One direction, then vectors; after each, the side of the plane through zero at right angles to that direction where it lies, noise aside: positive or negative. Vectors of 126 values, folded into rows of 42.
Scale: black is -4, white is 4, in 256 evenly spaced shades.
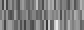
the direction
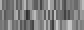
positive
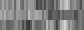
negative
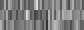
positive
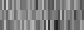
negative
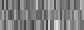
positive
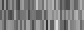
positive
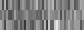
positive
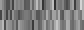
positive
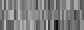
negative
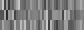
negative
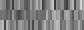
positive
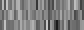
negative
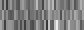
positive
